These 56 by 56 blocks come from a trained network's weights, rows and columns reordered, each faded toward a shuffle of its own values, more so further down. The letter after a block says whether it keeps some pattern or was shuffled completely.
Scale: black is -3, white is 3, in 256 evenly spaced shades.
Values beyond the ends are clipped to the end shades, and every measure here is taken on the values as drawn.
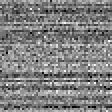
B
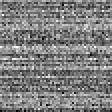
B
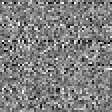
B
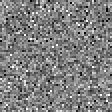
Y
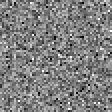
Y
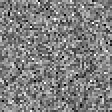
Y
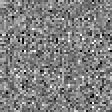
B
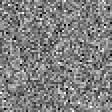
Y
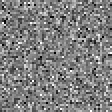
Y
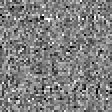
B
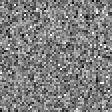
Y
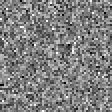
Y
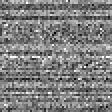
B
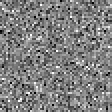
Y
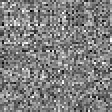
B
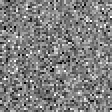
Y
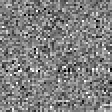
B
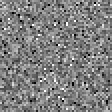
Y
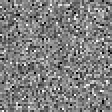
Y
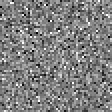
Y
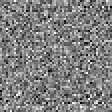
B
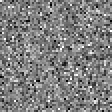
Y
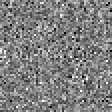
B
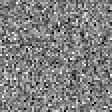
Y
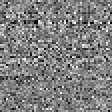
B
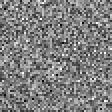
Y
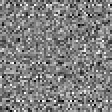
B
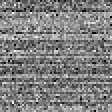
B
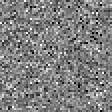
B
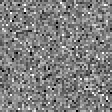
Y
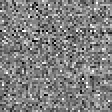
B
